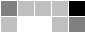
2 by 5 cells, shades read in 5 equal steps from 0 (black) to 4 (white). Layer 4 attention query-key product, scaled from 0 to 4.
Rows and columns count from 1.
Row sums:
11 16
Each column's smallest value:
2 3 3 3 0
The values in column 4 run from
3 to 3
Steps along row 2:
up same down down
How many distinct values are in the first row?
3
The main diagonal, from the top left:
2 4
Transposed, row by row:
2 3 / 3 4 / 3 4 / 3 3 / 0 2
